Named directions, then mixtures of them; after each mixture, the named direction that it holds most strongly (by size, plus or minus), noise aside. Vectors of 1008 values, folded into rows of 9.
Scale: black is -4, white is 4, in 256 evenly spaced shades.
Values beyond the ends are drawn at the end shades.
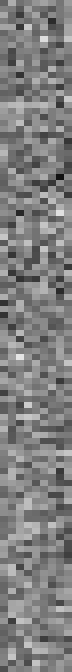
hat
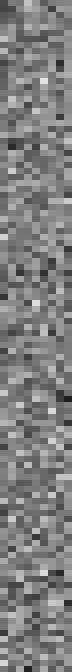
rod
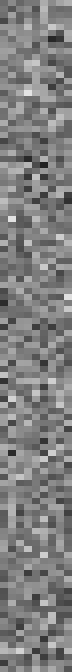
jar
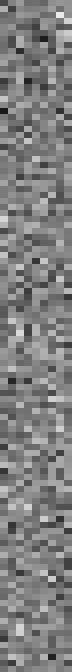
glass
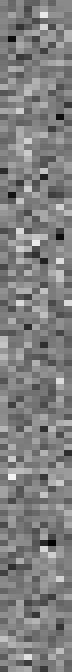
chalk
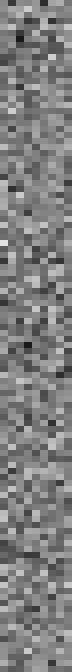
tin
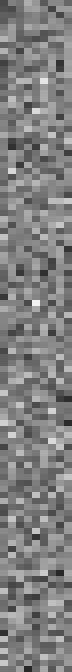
rod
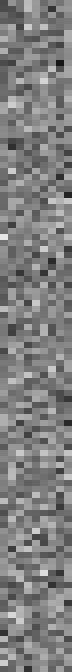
rod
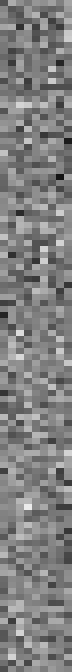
hat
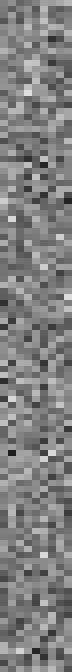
jar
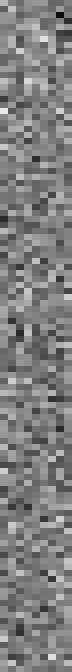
glass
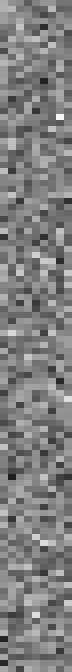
rod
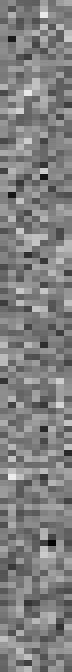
chalk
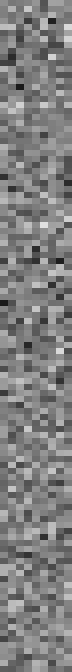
tin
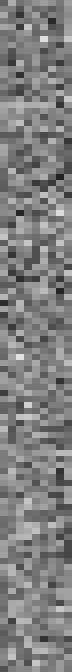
hat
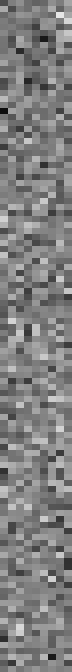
glass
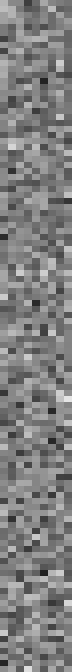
rod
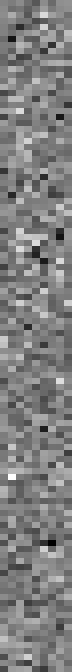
chalk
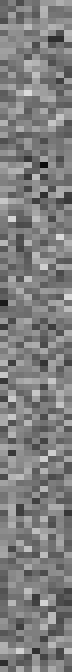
jar
